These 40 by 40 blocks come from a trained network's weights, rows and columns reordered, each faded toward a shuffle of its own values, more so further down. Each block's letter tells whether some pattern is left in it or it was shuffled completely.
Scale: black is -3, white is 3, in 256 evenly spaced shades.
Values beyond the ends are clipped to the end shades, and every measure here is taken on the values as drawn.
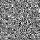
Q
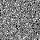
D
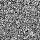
D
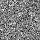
D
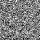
Q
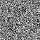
Q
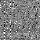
Q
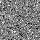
D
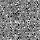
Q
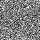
D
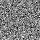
D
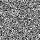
D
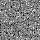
D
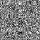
Q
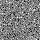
D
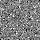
D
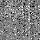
Q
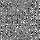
Q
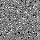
D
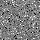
D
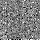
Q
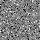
D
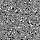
D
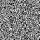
Q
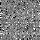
Q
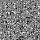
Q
